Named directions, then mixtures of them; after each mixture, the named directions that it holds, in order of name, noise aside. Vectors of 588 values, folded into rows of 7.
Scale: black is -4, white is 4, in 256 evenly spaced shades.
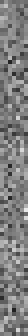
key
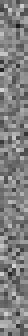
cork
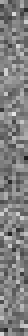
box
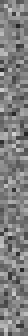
box, cork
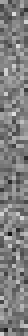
box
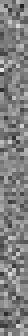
cork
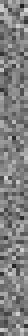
box, cork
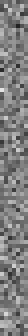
cork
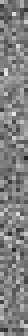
box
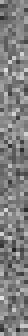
box, key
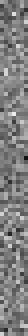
box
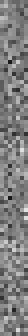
key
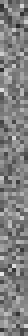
box, cork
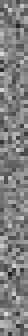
cork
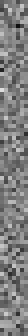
cork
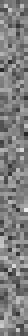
cork, key
